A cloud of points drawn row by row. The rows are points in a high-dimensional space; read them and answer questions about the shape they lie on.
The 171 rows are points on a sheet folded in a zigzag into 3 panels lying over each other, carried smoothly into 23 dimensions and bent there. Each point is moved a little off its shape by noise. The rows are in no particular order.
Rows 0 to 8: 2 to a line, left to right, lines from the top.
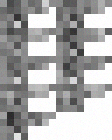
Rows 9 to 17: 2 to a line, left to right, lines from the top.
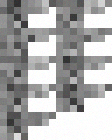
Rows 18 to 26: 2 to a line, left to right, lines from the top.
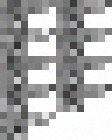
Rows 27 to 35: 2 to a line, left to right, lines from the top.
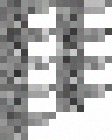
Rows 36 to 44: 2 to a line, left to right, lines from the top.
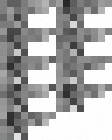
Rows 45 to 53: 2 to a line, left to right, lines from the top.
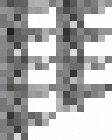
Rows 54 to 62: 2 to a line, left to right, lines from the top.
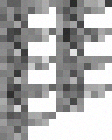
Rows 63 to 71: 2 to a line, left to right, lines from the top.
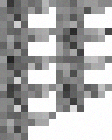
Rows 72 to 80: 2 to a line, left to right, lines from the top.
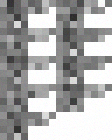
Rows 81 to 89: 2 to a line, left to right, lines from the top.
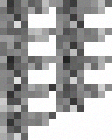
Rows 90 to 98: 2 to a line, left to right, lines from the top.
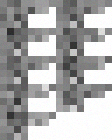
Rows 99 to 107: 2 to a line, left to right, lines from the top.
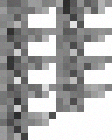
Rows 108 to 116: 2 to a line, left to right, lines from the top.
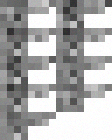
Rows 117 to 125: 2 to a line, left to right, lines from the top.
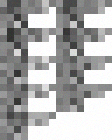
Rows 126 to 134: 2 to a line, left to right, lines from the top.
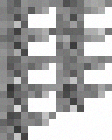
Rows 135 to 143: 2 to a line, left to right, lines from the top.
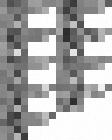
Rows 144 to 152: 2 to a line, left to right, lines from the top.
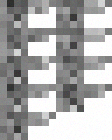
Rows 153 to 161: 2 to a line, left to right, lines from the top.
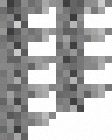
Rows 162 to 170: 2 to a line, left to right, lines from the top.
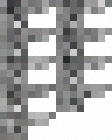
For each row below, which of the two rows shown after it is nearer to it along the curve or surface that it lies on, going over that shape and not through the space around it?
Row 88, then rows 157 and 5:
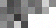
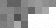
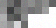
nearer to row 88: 157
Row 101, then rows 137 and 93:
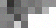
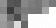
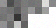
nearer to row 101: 137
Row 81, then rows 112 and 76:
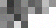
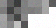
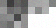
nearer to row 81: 112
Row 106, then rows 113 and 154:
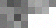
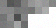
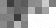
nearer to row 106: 113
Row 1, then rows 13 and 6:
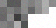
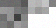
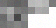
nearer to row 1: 6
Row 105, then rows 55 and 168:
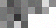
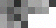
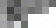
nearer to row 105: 55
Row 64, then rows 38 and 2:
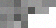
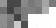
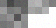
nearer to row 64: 38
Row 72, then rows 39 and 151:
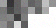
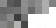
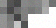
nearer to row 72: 151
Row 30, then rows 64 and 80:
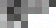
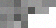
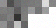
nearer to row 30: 64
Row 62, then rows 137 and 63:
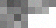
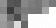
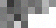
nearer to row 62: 137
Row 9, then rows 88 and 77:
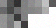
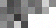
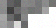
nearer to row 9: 88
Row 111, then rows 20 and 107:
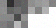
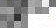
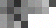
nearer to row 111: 20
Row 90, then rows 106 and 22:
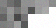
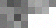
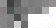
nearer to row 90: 106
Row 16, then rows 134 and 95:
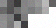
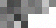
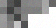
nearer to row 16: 134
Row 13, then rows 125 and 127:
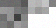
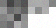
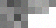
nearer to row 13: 127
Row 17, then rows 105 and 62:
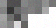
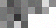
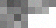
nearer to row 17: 62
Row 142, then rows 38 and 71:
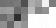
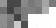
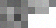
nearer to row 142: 71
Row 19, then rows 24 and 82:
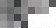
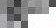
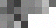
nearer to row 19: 82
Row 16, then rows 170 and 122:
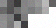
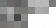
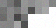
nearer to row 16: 122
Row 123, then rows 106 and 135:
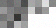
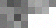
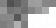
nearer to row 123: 106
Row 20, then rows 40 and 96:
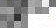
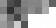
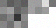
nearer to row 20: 96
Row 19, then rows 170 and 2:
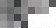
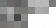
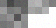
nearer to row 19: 170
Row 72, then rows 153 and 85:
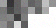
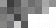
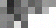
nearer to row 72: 153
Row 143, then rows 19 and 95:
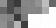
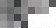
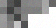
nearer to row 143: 19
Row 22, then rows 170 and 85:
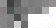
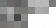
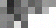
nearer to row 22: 85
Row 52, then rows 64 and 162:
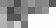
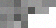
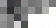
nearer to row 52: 162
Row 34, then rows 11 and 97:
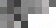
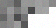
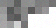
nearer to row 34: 11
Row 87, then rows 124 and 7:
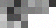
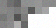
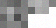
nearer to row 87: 124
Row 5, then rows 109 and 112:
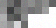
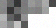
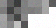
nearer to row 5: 109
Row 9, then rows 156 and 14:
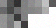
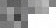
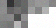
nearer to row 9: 156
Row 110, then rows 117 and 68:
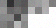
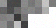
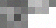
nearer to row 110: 68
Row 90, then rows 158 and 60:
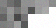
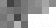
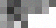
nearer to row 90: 158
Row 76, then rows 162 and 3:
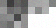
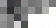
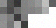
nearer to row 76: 162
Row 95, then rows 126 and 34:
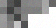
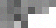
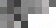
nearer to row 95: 126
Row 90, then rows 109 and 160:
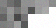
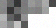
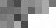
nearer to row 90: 160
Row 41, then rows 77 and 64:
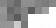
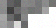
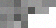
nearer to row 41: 77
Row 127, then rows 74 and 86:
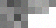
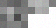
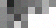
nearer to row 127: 74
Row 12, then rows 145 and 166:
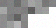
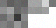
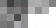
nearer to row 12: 166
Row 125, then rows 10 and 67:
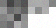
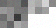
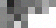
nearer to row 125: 67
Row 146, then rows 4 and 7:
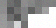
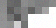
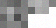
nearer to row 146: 4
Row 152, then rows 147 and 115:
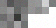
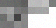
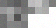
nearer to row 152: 147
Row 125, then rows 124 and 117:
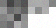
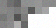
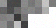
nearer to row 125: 124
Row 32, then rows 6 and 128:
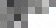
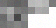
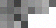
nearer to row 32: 6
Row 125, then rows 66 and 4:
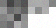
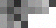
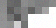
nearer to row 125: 4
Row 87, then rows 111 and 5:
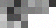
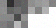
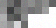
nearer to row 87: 5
